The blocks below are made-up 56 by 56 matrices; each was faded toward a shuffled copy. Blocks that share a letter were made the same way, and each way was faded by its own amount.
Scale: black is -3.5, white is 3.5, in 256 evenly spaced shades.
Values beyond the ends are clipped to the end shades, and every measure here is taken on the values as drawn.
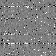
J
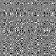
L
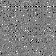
J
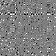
J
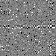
J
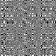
L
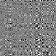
L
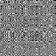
L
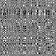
L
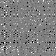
J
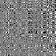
L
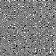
J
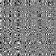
L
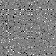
J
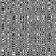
L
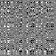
L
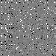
J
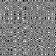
L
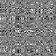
L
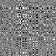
L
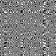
L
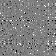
J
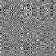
L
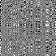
L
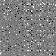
J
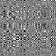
L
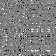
J
